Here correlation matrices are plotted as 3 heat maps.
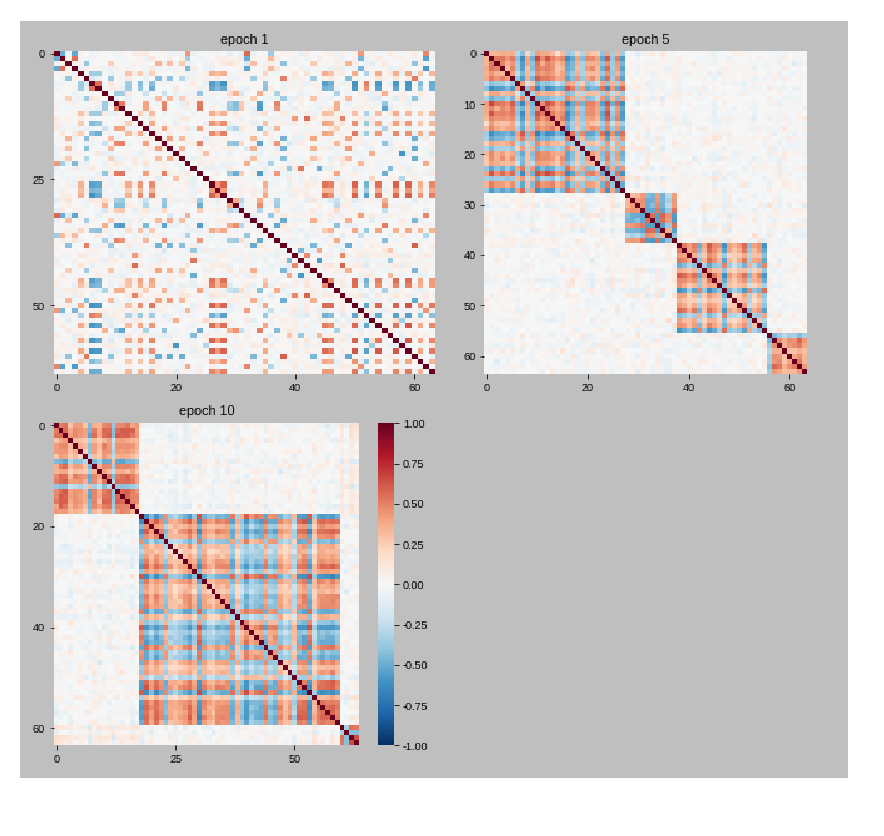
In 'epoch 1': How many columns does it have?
64
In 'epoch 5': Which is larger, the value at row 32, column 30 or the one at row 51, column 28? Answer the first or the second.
the second
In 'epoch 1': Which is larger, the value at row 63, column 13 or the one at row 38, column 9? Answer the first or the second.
the first
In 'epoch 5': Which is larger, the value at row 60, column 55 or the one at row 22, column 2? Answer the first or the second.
the second
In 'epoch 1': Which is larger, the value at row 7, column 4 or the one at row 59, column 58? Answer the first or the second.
the second
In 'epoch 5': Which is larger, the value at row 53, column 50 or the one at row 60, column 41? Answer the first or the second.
the first
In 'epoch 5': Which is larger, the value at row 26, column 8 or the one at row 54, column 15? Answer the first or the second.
the first
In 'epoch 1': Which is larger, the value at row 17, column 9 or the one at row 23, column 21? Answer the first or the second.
the first
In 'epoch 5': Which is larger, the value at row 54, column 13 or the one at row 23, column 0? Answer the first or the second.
the first
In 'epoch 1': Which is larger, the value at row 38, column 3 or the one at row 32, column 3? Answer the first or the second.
the first
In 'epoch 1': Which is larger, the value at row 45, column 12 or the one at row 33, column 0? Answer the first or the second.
the first
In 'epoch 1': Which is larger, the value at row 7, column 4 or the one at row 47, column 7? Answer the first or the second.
the second
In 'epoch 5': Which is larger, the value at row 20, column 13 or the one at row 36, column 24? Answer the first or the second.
the first
